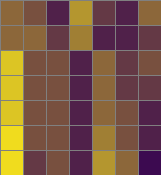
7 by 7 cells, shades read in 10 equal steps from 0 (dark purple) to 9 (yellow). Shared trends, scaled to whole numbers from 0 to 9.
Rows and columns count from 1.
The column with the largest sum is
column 1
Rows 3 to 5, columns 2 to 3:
3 3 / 3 3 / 3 3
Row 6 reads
9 3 3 1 5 3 1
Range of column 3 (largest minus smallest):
2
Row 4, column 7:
2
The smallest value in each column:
4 2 1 1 1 1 0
